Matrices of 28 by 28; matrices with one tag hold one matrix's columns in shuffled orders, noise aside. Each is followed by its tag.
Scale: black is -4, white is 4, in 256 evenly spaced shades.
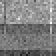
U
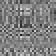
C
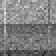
U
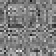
C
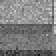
U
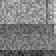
U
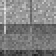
U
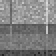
U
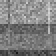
U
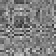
C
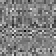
C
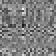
C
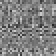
C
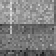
U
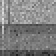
U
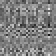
C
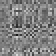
C
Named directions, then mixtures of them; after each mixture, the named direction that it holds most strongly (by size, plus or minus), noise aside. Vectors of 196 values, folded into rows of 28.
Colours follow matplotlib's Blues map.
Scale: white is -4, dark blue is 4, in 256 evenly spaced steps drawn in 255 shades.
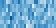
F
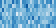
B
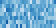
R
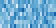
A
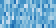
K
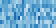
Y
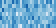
B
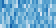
A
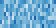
K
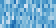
K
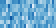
F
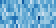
B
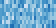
K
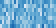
K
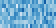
A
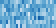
R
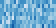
K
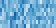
Y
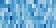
F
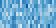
B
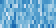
A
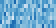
K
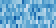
Y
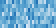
F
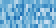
Y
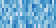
F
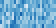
K
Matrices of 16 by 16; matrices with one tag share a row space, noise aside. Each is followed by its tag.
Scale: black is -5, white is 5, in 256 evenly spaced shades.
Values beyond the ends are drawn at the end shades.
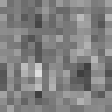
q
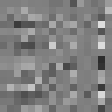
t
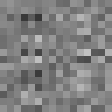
q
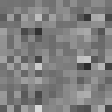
q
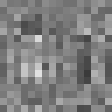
q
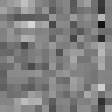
t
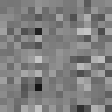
q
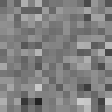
q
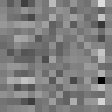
t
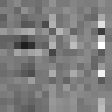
t
